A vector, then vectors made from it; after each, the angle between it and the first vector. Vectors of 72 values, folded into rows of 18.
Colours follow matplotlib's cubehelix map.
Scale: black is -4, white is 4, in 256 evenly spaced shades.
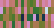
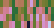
partly opposed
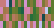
partly aligned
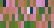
orthogonal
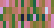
nearly parallel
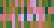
nearly opposite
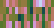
partly aligned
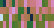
orthogonal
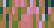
partly opposed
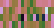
nearly parallel
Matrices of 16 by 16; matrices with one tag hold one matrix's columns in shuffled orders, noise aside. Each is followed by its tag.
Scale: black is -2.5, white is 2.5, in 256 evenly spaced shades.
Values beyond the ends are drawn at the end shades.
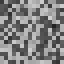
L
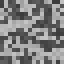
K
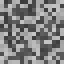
L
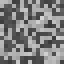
K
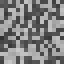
K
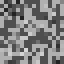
K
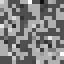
K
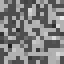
K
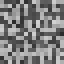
K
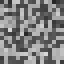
K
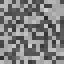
L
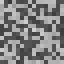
L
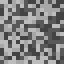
L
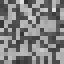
K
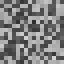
L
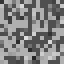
K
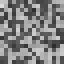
K
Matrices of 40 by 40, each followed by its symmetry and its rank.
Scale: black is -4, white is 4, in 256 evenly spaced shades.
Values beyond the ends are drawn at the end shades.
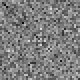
symmetric, full rank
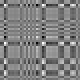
symmetric, rank one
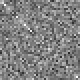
symmetric, full rank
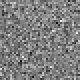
antisymmetric, full rank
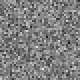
antisymmetric, full rank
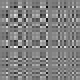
symmetric, rank one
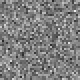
neither, full rank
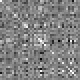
symmetric, rank five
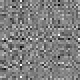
neither, rank five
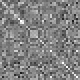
symmetric, rank five
